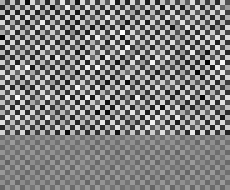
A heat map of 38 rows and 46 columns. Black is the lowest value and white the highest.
A horizontal seam about 70% of the way down splits the table, and the bottom part is calmer. No row or column stands out. No overall slope runs across the table. On average the colour sits 50% of the way up the scale. A checkerboard runs through the table.
